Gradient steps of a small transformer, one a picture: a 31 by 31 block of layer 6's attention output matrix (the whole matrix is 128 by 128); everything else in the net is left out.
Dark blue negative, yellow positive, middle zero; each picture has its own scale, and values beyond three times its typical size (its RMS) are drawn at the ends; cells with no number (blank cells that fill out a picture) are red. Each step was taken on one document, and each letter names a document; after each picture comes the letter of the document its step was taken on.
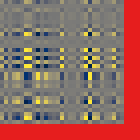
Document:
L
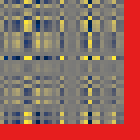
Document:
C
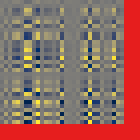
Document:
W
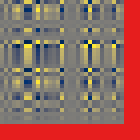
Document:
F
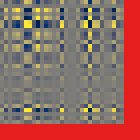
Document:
C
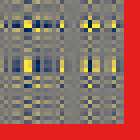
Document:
L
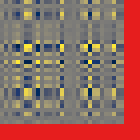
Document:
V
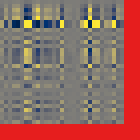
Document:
L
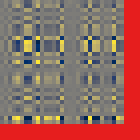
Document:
W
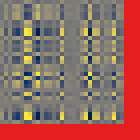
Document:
L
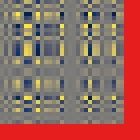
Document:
W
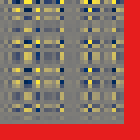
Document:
F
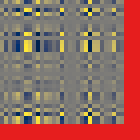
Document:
V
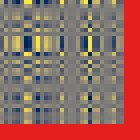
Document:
C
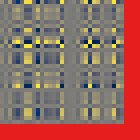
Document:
F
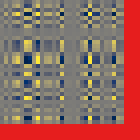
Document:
W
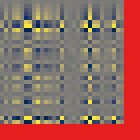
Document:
L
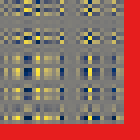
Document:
V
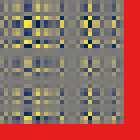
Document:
C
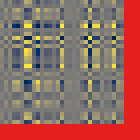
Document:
L
